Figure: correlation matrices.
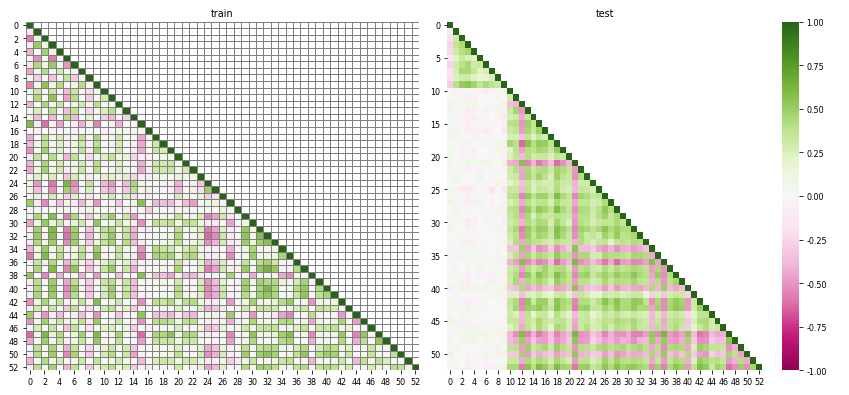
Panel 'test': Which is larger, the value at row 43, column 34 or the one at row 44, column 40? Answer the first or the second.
the second
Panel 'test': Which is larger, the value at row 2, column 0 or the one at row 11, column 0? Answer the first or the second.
the second
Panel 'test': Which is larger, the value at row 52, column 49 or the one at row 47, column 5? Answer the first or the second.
the first
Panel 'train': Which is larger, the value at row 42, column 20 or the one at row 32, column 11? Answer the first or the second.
the second
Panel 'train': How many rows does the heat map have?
53
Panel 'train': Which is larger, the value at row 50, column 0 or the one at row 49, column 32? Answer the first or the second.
the second
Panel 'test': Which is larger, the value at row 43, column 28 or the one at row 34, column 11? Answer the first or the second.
the first
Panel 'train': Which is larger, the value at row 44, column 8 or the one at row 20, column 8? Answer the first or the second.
the first
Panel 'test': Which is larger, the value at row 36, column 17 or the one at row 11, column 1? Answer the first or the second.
the second
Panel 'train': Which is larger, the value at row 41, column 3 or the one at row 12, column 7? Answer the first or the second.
the first
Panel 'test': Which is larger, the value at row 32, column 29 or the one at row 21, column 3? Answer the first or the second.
the first
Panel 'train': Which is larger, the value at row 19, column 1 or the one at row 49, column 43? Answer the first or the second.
the second
